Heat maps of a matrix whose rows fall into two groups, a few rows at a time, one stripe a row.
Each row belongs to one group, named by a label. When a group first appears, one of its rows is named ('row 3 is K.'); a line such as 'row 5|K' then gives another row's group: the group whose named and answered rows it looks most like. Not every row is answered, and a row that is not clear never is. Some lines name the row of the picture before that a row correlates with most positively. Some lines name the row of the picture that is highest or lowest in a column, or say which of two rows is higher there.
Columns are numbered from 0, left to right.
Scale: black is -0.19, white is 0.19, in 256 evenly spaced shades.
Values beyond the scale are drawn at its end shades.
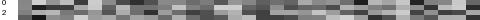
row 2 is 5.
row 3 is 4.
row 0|5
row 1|4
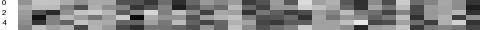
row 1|5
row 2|4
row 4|4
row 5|5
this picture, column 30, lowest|5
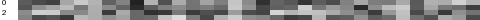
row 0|4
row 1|5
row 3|4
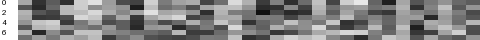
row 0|4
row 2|4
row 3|4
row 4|5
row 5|5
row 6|4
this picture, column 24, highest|0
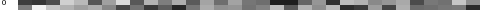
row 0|4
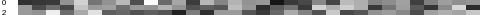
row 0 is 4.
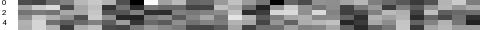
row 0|4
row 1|5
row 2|5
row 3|5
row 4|5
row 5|5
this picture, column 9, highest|0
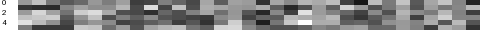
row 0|5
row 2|5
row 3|5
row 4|5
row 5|4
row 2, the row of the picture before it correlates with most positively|4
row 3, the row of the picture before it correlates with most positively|5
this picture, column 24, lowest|0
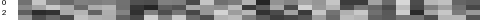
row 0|5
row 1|5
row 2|4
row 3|4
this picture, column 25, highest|0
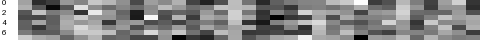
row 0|4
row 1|4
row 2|5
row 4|5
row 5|4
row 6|4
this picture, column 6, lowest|4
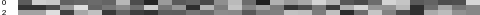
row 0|5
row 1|4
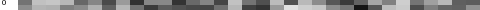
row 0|5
